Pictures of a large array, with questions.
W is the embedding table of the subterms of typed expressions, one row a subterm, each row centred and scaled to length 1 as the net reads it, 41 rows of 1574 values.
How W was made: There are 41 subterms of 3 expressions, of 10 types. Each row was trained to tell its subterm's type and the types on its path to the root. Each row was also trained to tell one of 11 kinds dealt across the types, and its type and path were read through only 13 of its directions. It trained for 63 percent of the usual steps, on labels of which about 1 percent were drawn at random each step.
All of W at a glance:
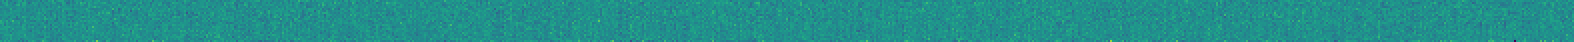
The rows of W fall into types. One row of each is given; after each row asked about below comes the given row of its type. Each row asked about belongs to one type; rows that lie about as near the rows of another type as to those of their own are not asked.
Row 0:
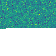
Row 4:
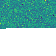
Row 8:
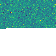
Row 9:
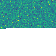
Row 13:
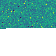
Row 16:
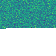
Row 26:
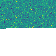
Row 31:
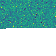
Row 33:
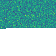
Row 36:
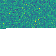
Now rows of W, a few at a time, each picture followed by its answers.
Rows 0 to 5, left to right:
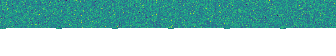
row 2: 16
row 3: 16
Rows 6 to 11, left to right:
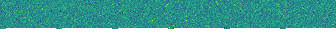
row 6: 4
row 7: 26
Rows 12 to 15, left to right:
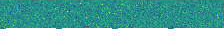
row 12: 0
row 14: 4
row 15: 13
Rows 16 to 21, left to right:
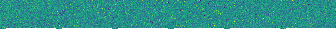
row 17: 16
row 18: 0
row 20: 16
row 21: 16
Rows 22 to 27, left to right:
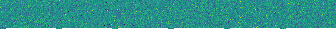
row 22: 33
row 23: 4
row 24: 26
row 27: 4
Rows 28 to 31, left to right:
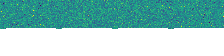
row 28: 26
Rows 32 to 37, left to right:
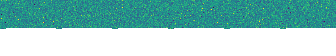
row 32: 26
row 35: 26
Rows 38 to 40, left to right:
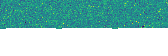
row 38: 13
